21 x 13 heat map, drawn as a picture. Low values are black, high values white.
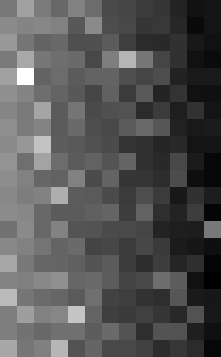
Slope: up to the left. Stripes: none. Grain: fine. Average level on the scale: 30%.
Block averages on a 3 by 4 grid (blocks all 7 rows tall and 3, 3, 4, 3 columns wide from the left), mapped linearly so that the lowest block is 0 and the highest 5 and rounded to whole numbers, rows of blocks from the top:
5320 / 5320 / 5420
